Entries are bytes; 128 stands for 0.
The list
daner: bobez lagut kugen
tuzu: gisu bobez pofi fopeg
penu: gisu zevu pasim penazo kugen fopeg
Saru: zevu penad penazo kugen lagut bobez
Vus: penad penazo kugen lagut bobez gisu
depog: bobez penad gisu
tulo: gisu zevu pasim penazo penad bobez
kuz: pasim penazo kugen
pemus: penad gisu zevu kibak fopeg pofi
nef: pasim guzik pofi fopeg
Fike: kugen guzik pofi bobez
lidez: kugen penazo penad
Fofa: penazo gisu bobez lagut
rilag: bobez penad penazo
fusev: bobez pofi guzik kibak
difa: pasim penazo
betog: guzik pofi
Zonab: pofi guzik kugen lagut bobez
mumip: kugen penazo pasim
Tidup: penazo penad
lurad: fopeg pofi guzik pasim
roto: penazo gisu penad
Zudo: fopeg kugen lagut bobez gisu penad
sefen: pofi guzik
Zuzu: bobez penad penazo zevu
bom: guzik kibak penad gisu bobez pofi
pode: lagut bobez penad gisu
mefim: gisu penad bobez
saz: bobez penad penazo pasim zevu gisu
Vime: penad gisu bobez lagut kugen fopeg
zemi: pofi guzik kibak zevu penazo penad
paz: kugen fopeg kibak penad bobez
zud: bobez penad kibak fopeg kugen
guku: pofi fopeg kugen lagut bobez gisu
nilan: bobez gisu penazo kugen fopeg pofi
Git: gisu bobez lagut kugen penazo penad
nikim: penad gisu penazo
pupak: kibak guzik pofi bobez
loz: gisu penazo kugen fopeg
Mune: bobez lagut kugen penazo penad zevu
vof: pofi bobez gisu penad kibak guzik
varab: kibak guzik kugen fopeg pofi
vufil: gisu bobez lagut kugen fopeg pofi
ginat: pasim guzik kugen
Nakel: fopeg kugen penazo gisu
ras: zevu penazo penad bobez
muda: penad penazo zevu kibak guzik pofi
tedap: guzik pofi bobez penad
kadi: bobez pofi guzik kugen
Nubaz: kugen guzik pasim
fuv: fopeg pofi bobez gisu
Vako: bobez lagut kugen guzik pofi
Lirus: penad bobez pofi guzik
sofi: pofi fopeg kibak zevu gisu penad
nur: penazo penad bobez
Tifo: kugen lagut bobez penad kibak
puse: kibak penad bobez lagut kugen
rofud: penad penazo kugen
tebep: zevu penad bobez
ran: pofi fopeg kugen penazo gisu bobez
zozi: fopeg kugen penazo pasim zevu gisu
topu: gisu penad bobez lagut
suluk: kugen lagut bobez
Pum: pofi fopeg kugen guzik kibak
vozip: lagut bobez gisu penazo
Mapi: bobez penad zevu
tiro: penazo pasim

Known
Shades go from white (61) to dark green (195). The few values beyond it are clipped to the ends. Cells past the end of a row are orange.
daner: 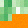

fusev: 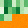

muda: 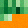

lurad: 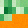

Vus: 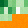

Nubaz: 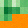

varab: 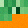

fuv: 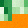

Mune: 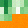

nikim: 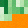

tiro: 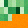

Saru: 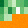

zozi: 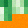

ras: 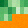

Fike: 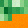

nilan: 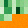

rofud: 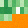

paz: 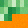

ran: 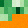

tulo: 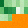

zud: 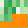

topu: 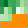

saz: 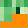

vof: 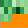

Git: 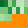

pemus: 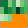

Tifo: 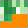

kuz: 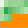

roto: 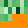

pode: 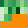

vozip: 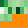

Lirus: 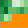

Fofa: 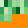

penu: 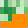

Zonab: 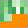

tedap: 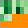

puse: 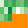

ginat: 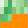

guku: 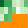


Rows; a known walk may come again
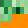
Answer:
vof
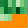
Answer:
pemus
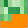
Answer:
nur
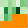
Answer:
difa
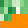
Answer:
suluk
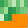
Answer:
paz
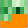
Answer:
sefen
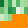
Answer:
mefim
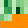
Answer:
nilan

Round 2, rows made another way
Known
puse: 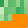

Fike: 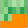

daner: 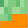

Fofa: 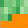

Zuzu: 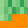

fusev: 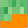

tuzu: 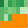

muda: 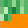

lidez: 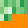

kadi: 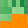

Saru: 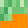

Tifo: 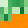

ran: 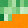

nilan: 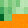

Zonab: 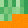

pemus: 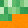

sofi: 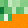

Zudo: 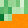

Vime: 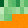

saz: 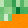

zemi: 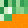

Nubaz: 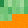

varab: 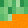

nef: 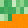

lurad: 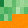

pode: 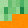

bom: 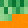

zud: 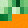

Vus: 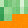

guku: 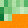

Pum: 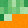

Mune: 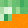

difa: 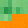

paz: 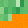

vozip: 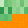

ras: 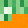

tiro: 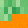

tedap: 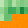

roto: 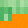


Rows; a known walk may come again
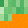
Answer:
puse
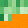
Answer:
ran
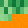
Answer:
bom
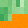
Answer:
loz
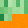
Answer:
Nakel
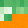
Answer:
Git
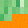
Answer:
rofud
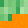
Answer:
Fofa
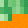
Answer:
ginat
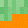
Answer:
suluk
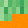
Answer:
depog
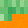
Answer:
betog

